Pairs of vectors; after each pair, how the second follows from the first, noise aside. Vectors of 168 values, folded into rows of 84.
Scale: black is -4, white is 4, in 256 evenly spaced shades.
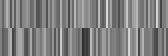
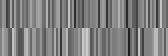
negated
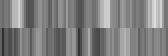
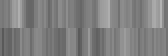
shrunk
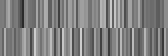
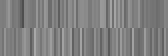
shrunk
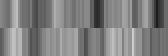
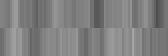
shrunk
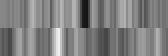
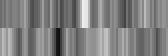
negated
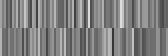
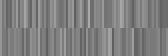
shrunk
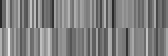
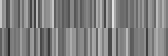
negated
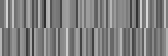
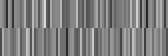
negated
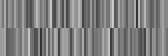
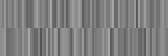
shrunk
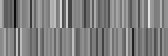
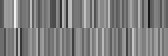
negated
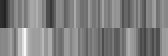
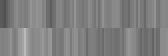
shrunk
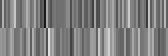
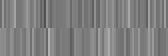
shrunk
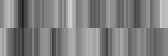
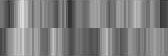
negated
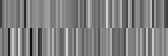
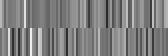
negated
